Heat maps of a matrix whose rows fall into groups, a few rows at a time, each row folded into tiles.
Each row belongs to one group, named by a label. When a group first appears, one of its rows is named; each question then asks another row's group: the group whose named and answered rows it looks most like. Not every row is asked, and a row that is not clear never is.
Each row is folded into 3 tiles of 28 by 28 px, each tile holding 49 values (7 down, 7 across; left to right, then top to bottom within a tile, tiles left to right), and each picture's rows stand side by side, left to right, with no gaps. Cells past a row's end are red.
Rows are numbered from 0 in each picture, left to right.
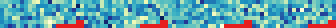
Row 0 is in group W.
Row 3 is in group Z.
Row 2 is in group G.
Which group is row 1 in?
W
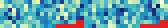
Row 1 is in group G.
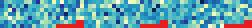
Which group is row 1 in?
G
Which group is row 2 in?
G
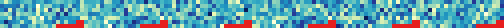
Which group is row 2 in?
G
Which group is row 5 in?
Z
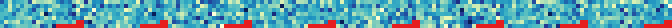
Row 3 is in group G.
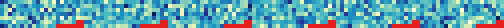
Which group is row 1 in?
Z
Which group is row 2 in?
Z
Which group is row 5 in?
W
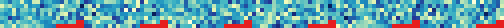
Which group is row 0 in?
Z
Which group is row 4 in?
Z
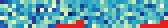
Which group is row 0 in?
Z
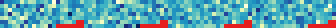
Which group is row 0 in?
Z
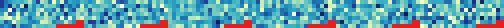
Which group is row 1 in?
G
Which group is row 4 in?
Z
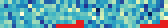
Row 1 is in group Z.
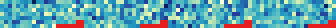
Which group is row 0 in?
G
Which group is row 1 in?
Z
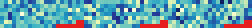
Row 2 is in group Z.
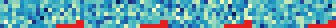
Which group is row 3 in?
W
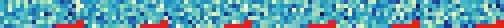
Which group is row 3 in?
Z
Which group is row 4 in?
Z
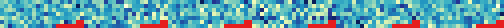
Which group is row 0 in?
W
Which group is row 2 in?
G
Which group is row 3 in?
Z
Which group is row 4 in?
W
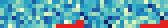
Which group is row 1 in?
W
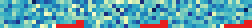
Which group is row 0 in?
G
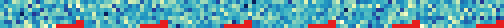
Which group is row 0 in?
G
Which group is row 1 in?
G
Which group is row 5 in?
Z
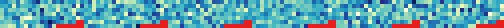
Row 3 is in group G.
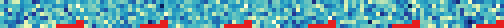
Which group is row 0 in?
G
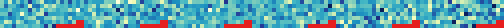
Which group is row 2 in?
Z
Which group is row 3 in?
W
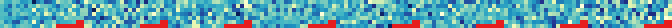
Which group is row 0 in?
G
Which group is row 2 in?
G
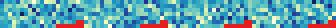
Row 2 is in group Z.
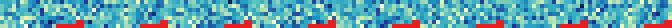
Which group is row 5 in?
Z
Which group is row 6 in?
W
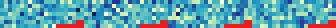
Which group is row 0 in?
G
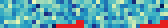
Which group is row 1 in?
W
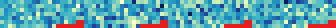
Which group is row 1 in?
W
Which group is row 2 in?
G
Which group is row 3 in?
G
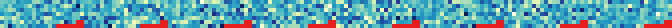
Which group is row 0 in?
W
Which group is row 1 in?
W
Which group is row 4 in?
Z
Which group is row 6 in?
G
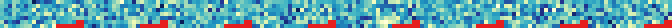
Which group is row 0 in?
G
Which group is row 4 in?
W
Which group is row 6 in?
Z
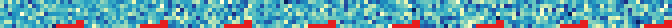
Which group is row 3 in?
G
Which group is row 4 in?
G
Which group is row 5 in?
W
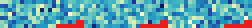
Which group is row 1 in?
W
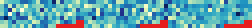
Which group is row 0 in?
Z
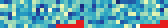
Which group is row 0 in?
Z
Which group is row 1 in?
G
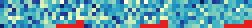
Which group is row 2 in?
G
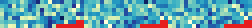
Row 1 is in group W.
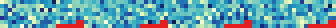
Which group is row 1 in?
W
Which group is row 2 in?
Z
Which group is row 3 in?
W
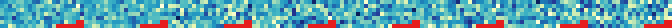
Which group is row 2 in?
Z
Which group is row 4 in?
G
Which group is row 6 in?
G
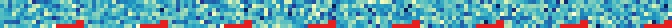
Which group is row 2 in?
G
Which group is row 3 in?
Z
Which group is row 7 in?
W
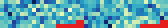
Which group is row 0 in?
G
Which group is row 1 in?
W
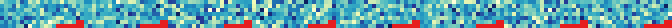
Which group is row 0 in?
W
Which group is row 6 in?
Z
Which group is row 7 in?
W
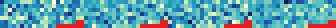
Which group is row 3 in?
G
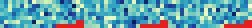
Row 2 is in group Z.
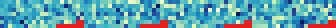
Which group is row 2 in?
Z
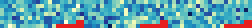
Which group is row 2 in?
G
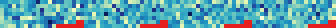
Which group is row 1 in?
G
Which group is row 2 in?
G
